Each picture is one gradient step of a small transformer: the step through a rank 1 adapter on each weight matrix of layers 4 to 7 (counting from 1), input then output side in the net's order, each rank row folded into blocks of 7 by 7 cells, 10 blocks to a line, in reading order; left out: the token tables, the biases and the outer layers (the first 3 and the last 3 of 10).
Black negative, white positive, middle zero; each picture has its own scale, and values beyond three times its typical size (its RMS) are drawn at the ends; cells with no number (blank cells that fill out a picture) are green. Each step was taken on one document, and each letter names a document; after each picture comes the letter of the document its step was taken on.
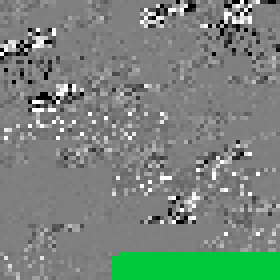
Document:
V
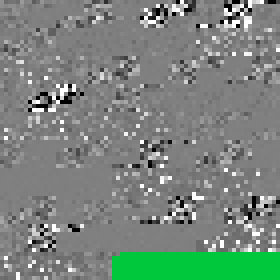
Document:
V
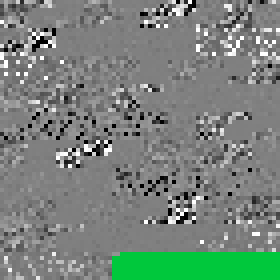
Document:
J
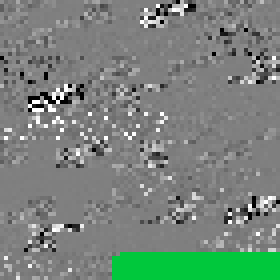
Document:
V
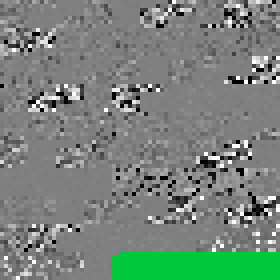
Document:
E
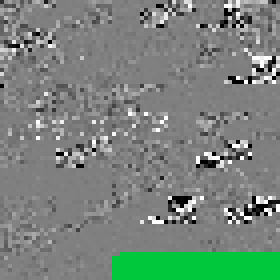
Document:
E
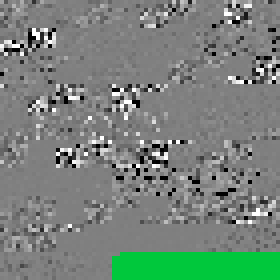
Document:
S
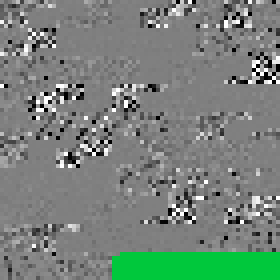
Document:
J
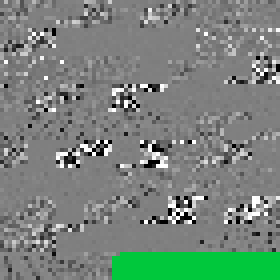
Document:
J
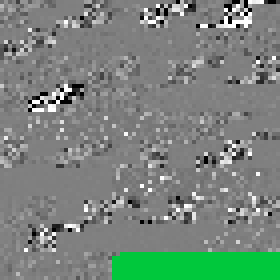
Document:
V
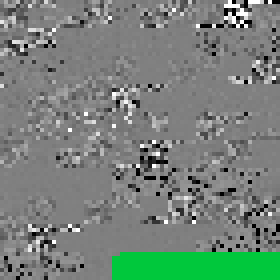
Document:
S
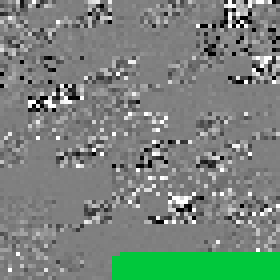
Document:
E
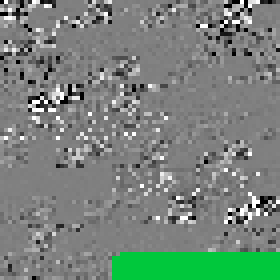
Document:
V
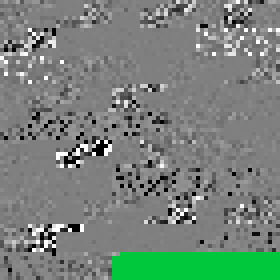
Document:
J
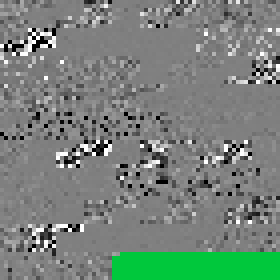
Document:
J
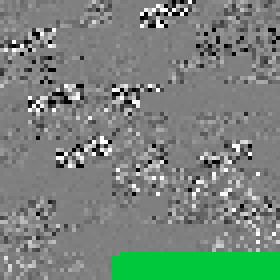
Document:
E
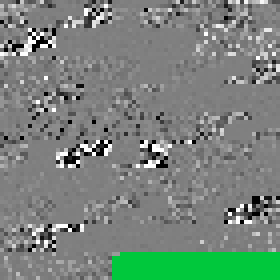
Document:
J
